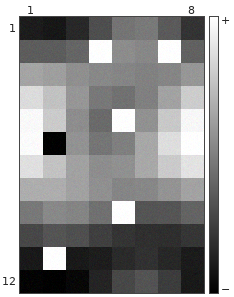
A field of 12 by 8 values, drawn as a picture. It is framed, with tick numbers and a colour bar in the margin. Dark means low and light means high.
Ninth with the highest average: middle right. Stripes: none. Calmest part: bottom right. Lone odd cells: 6, 5 higher and 1 lower than their neighbours.
